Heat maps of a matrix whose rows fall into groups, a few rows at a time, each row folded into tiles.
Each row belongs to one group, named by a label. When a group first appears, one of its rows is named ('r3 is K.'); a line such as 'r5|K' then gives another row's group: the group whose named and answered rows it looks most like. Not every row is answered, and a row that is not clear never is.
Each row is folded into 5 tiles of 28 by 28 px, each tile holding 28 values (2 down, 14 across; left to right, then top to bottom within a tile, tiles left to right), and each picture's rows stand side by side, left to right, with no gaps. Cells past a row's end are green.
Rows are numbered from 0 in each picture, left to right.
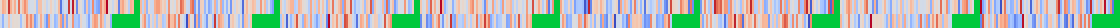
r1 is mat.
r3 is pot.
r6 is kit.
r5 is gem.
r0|kit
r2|pot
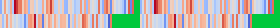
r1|gem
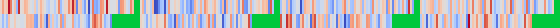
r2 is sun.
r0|kit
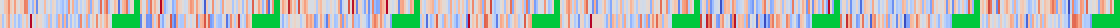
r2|kit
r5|sun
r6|sun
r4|kit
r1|pot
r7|kit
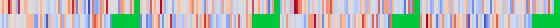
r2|gem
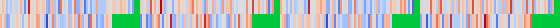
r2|mat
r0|mat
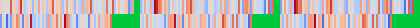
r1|gem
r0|pot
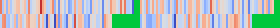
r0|mat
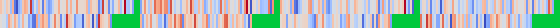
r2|mat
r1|gem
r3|sun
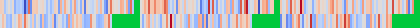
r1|kit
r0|mat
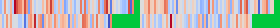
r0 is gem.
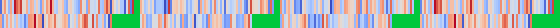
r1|mat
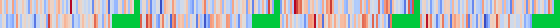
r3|sun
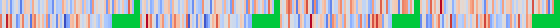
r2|kit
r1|sun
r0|sun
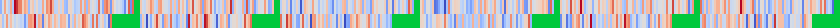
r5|mat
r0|gem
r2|sun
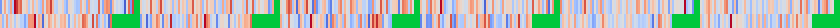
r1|pot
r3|pot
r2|kit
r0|gem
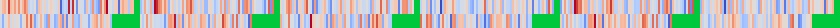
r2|kit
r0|kit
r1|gem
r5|mat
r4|gem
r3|sun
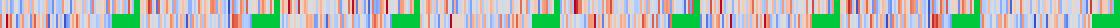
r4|gem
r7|mat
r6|kit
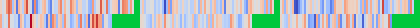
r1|mat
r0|kit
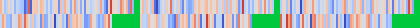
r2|sun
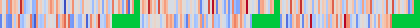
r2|pot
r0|pot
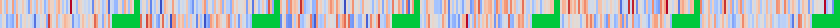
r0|pot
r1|sun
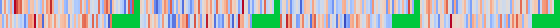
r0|gem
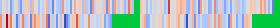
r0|sun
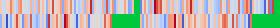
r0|pot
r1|gem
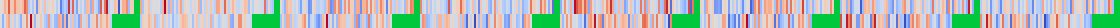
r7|sun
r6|sun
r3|mat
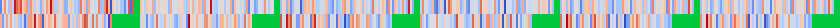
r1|pot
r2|sun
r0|gem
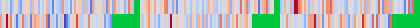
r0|sun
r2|gem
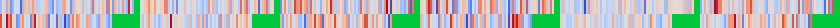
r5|gem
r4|mat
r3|kit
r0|sun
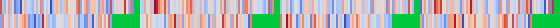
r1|gem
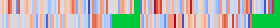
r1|gem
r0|kit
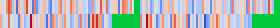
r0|kit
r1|sun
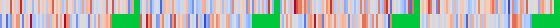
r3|kit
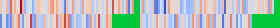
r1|mat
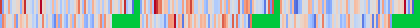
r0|mat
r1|gem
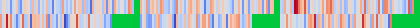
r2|gem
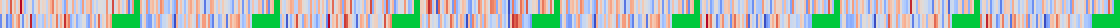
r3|kit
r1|pot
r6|pot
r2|pot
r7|sun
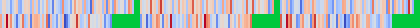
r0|sun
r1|pot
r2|sun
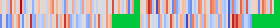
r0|pot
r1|kit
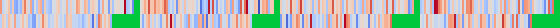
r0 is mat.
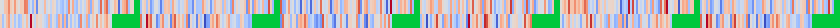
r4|kit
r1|sun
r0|kit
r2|mat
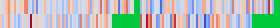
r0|kit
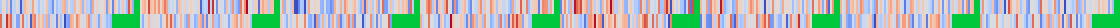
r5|pot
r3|kit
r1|kit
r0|sun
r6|pot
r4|gem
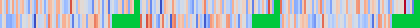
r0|pot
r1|sun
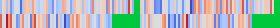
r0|sun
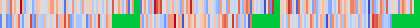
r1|gem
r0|pot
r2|kit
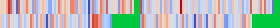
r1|mat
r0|kit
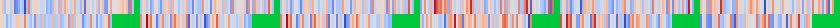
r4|sun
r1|sun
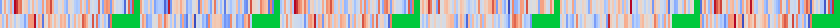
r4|pot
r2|gem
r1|mat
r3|kit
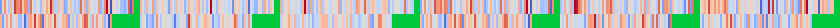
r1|pot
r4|gem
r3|gem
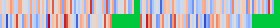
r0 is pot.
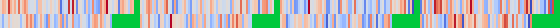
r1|kit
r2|mat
